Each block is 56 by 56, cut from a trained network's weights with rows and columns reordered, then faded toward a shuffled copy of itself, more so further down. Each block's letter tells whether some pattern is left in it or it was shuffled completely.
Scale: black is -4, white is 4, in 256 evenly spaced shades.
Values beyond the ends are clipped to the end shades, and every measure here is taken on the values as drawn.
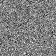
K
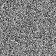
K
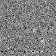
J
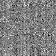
J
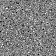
K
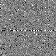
J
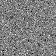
K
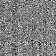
J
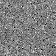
K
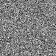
K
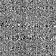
J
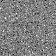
K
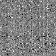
J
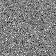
K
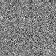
J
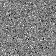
K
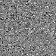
J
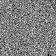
K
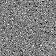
K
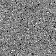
K
